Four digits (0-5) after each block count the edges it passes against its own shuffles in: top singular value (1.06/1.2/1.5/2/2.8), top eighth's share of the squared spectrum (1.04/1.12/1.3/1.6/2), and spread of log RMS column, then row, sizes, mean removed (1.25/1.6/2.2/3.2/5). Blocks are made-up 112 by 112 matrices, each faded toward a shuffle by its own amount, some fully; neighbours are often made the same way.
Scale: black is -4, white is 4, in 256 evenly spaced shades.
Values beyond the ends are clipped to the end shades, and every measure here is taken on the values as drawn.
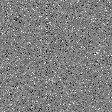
1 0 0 0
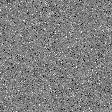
0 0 0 0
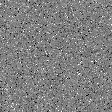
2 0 0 0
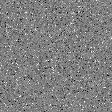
3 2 0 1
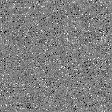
4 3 1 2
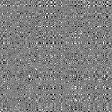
5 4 3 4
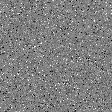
0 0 0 0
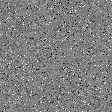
1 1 0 0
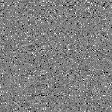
4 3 2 2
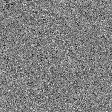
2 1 0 0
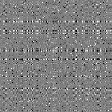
5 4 3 3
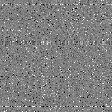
4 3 1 2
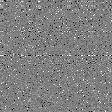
4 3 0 1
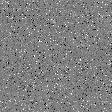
2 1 0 0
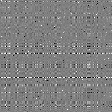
5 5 3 3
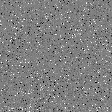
2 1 0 0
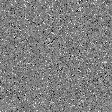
0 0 1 0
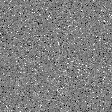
0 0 0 0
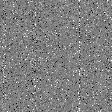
2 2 2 0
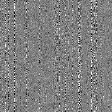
3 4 4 0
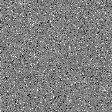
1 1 2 0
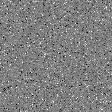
0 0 0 0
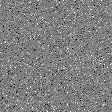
0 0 0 0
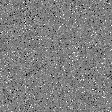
1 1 1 0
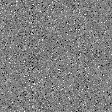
1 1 2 0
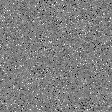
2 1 0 0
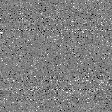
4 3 1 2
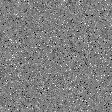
1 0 0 0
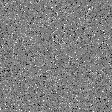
2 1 0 0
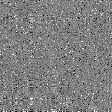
4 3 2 2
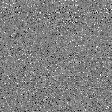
3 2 0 1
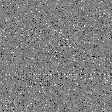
3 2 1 1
